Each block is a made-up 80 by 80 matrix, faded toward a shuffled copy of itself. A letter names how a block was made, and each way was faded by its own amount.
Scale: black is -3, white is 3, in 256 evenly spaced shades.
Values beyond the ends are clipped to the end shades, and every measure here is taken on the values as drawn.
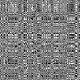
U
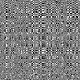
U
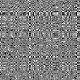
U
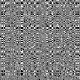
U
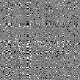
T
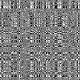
U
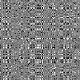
U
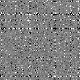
T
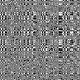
U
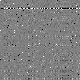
T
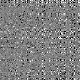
T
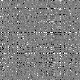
T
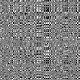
U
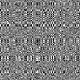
U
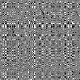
U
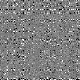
T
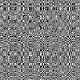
U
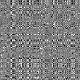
U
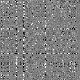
T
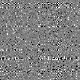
T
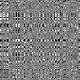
U
